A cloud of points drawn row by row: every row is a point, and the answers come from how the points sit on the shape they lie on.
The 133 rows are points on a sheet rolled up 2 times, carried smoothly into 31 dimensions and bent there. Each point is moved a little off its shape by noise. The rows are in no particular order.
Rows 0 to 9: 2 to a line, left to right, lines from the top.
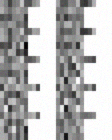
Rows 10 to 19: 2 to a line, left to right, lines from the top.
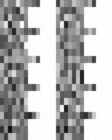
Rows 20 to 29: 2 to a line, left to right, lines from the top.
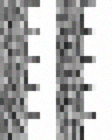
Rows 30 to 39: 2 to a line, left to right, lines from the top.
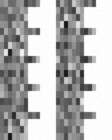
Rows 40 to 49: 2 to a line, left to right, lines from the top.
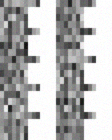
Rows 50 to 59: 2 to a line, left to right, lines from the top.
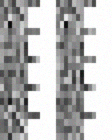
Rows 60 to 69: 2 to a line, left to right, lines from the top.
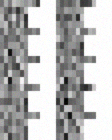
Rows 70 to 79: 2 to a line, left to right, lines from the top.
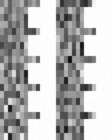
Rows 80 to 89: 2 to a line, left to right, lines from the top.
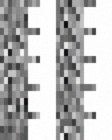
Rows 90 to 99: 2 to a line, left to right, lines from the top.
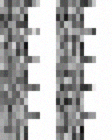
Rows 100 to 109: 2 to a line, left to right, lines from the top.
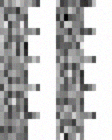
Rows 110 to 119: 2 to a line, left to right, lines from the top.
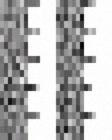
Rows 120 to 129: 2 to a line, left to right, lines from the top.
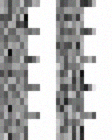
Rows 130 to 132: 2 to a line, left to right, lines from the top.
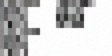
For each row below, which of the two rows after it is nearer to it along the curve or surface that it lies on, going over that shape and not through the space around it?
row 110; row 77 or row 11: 77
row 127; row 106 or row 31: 106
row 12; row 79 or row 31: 31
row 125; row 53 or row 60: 60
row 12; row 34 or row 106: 34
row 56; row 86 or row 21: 86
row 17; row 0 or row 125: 125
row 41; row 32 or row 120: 32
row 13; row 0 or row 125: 0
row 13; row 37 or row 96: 96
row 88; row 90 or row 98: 98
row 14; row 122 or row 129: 129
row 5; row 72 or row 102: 72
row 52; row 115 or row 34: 34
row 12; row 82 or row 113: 82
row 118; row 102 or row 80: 80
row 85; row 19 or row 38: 38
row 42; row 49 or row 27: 27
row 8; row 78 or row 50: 78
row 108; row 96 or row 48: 48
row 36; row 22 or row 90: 22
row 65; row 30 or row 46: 30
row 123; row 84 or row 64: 64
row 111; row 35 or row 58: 35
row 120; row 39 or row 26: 26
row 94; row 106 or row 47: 106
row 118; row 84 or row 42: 84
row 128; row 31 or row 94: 94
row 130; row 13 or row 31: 13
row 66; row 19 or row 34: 34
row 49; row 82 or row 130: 130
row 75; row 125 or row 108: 108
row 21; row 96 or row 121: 121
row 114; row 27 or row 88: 88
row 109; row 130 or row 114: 114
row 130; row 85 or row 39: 39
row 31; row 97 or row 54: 54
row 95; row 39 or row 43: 43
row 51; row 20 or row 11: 11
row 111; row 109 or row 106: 106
